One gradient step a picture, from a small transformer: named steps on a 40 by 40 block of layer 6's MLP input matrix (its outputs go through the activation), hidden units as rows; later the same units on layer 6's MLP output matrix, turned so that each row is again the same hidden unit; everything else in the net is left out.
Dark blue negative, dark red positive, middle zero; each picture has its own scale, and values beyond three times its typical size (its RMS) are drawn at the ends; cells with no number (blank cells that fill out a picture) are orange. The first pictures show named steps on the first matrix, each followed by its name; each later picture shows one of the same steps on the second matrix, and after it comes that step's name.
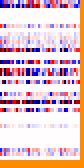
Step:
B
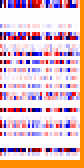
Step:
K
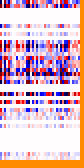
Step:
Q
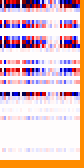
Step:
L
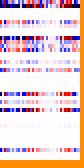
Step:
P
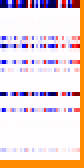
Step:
P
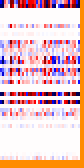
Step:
Q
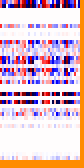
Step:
Q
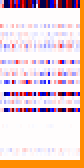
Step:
B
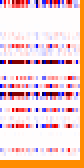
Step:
K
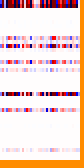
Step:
P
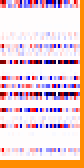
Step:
K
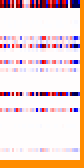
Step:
P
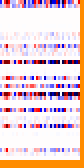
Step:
K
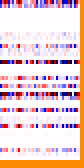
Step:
K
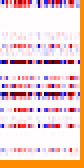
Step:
K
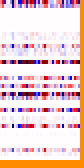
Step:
K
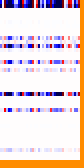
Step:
P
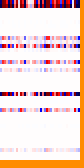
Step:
P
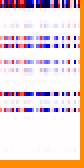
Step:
L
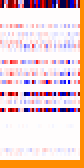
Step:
B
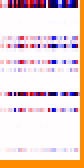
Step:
P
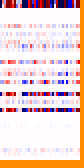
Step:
B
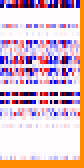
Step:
Q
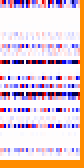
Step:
K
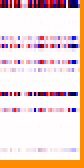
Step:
P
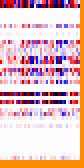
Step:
Q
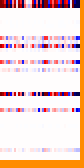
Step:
P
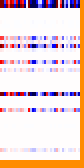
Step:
P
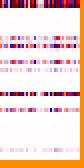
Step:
P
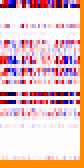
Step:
Q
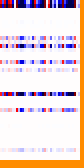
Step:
P
